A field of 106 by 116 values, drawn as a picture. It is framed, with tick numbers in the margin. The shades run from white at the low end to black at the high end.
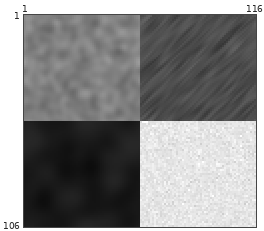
It is made of 2 by 2 panels. Panel 1,1: middling, blotchy, faint in contrast. Panel 1,2: high, slanting up to the right, faint in contrast. Panel 2,1: very high, smooth, faint in contrast. Panel 2,2: very low, fine-grained, faint in contrast.
